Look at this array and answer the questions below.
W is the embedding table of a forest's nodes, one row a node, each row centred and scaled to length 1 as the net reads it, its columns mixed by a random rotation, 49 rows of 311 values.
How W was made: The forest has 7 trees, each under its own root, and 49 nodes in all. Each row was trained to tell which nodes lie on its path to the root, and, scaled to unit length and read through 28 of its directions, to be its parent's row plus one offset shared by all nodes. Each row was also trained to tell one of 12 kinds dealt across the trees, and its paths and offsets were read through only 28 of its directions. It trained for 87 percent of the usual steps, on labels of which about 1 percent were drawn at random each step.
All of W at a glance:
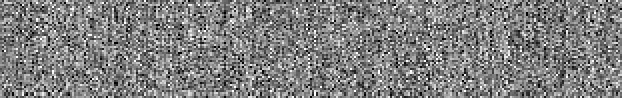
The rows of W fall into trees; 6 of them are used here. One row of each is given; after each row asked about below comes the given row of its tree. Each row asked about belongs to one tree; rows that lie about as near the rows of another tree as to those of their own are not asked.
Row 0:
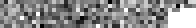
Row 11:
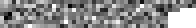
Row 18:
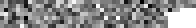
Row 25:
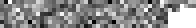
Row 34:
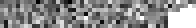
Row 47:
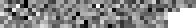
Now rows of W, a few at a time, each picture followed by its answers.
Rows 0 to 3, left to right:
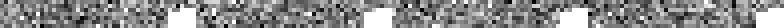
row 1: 18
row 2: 11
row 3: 34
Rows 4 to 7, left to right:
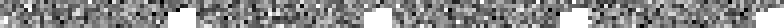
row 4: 0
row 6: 0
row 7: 0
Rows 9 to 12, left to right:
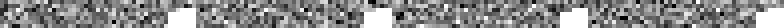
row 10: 0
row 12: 34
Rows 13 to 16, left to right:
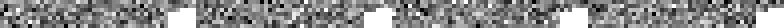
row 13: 18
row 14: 34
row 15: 11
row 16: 11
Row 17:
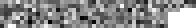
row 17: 11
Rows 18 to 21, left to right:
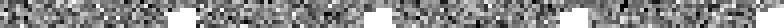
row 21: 0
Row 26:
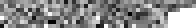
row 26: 11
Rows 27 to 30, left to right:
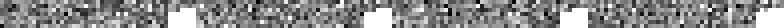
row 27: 11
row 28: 0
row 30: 34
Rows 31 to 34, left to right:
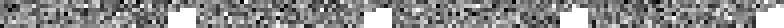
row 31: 11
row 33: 47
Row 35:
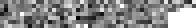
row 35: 18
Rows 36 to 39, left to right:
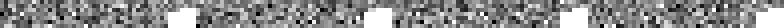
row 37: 11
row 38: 11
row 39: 18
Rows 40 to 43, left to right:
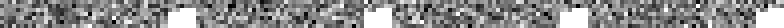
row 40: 0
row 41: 0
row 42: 0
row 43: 0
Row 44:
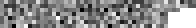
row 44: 18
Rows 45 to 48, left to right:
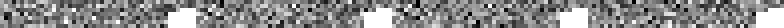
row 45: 11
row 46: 47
